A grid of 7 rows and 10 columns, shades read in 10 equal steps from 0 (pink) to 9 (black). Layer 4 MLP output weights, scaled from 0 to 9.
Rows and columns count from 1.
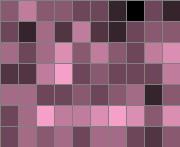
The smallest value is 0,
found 3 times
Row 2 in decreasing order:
7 7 6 6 5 5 4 4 3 2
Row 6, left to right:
5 3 0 2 2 1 0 1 4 1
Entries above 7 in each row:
1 0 0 0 0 0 0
